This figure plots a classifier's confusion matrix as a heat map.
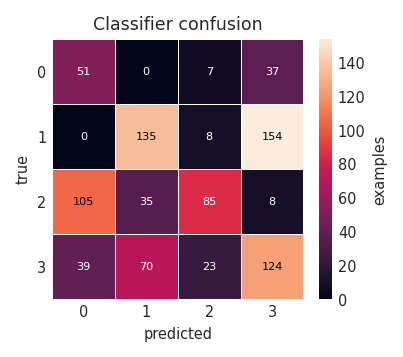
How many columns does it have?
4
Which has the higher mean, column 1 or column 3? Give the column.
3
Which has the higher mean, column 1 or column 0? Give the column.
1
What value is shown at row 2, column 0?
105
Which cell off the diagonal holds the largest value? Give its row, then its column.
1, 3
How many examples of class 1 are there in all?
297
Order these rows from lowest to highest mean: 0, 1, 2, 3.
0, 2, 3, 1
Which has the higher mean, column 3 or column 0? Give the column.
3
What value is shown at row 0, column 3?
37
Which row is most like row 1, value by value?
3
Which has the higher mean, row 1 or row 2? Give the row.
1
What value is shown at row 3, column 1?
70
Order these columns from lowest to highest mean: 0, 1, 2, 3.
2, 0, 1, 3
